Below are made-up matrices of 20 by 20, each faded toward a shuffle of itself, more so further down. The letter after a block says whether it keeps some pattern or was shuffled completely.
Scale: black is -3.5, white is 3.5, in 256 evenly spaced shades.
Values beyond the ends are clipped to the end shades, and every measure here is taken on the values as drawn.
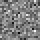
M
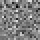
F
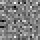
F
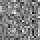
F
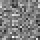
F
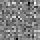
F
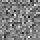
M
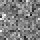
M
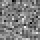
M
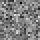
M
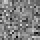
M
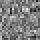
F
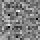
F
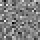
F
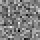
M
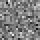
M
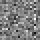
F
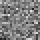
F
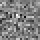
F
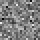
M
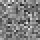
F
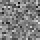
M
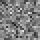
M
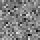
M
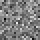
M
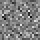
F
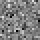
M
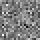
F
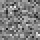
M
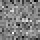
F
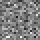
F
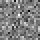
F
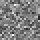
F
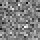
M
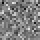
M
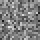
M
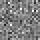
F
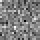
M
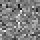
F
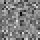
F
